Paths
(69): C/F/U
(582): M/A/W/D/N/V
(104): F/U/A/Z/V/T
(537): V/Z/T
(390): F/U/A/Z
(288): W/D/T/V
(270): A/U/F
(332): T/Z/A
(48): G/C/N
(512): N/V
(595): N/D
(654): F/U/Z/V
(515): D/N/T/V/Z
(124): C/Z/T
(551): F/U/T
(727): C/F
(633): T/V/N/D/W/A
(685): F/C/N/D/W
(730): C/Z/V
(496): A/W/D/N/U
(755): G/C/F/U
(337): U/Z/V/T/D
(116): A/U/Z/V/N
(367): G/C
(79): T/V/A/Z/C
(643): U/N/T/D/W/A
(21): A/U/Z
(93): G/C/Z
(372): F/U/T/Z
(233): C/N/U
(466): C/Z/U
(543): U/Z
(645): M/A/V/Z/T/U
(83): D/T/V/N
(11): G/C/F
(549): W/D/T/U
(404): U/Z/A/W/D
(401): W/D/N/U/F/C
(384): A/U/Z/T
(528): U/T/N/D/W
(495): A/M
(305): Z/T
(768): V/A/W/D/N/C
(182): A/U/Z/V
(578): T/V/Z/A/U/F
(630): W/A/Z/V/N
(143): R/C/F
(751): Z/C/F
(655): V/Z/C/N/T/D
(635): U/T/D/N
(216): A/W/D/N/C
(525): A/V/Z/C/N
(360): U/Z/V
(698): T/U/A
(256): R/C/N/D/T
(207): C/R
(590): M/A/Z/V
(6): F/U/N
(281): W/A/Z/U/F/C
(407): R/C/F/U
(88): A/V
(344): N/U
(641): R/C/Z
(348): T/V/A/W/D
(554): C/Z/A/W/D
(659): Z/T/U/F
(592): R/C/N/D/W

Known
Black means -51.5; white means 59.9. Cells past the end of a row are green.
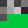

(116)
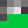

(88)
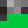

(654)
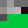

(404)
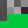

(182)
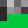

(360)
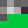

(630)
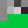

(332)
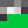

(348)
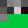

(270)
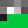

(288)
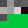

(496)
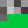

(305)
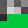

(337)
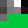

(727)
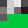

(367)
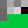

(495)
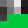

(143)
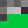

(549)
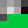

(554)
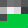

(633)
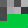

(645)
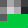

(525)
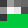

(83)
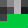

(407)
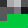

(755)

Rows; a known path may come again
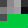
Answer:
(401)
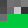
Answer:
(551)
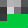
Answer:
(730)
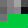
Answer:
(281)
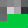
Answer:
(79)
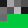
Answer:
(6)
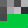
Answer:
(645)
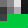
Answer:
(143)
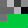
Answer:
(21)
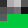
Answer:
(755)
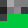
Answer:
(654)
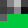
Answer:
(69)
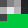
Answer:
(768)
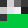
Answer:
(595)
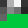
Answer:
(11)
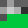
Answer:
(630)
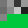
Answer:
(384)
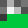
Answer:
(515)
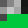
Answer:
(685)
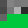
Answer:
(578)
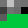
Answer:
(466)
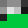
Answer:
(592)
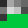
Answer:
(512)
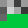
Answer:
(305)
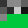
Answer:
(270)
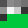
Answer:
(582)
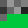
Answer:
(659)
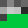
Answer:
(528)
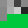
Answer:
(332)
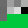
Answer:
(495)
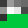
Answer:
(83)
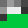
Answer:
(256)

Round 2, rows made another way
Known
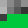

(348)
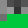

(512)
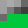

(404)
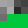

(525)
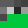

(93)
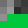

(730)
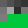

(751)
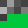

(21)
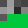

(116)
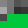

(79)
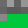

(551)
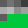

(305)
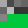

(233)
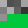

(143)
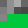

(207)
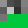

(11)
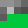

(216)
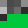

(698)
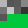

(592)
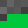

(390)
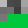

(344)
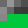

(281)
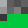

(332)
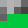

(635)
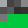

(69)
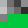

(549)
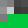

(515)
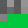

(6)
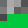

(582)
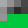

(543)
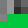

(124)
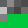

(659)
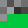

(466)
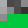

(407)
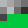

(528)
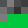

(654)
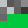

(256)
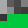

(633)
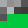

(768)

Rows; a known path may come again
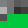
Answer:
(79)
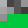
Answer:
(407)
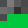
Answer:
(104)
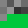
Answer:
(466)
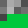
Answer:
(582)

